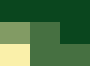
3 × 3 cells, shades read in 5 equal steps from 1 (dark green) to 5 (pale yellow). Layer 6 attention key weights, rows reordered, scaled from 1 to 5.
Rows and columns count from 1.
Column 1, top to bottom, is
1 3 5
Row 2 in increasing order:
1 2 3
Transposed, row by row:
1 3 5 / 1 2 2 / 1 1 2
